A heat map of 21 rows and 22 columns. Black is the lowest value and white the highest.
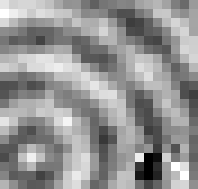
Rings: centred on the bottom left. Average level on the scale: 60%. Mirror symmetry: none. Odd rows or columns: none. Roughest part: bottom right. Odd patch: rougher, in the bottom right. Histogram: bell-shaped.
